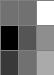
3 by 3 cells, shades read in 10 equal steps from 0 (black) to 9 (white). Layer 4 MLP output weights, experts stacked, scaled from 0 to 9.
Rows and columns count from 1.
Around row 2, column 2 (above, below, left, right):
4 4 0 5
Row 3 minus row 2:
2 1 1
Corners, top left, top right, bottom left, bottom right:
4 9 2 6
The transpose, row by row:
4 0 2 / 4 3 4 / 9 5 6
